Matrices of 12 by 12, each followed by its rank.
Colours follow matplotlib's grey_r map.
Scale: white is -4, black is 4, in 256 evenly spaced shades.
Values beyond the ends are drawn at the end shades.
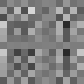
two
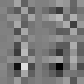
two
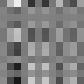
one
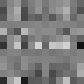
two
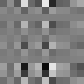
one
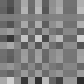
one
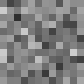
full rank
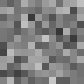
full rank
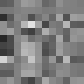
two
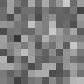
full rank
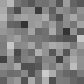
full rank
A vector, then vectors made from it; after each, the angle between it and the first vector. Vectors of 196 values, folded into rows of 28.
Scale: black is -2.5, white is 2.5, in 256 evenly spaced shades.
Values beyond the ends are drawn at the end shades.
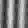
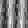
nearly parallel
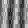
nearly opposite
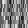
partly opposed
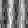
nearly parallel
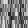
partly opposed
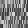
orthogonal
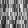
partly aligned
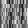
partly opposed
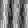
nearly opposite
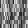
partly opposed
